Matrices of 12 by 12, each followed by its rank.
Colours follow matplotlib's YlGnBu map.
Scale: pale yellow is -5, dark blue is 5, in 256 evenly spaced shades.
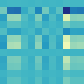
one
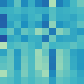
two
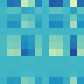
one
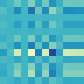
one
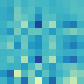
two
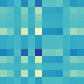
one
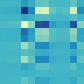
one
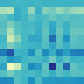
two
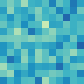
full rank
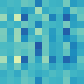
two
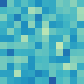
full rank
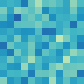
full rank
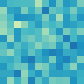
full rank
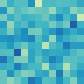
full rank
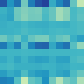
two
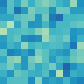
full rank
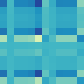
one
